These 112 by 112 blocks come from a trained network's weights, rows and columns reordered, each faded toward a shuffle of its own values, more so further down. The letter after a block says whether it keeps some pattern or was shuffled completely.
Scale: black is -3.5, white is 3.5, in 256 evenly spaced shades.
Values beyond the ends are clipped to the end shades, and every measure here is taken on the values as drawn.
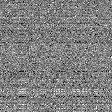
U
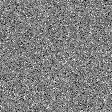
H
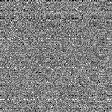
U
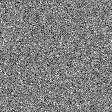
H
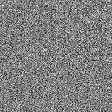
U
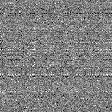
U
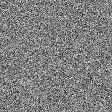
H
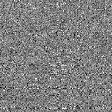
U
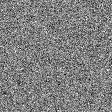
H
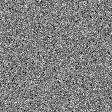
H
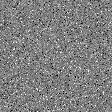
H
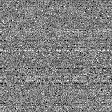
U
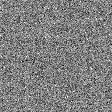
H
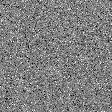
H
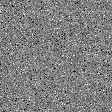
H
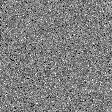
H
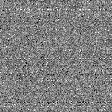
U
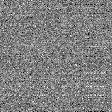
U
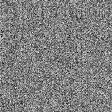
U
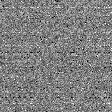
U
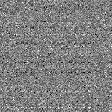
U
